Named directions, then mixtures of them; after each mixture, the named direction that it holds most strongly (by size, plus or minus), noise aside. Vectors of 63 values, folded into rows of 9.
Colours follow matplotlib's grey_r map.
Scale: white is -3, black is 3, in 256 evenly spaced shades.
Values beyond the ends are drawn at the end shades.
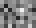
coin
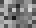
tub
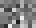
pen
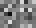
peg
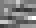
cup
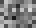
tub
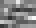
cup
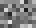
peg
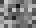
tub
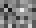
coin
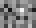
coin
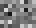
peg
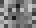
tub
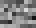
cup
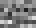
cup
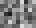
peg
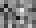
coin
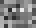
tub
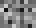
peg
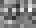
tub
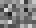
peg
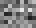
peg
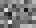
peg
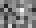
coin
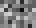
peg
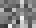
pen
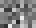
pen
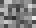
tub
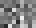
pen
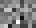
pen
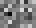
peg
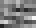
cup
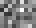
peg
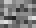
cup
